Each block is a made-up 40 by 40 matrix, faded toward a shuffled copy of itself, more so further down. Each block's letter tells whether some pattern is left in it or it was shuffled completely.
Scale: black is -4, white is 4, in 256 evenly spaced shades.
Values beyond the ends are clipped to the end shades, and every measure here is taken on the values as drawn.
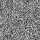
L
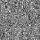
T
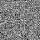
T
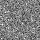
L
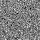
L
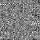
T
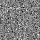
L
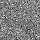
L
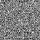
T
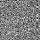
T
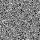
L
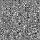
T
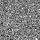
T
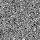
L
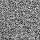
L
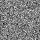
L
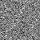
T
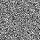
T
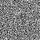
L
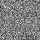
T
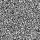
L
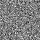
L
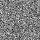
L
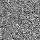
L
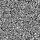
L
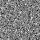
L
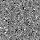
T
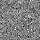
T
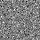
L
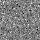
L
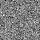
L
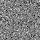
L
